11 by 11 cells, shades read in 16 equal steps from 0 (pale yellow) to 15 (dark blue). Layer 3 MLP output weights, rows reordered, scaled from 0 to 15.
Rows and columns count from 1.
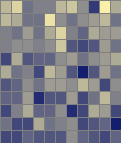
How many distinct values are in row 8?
8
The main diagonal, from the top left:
4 5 6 8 10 6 7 12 5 10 10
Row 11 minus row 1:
8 10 1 3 3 7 4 3 -2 12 5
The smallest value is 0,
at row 1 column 10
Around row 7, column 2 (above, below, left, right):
9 10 11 7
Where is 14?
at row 8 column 4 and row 9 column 7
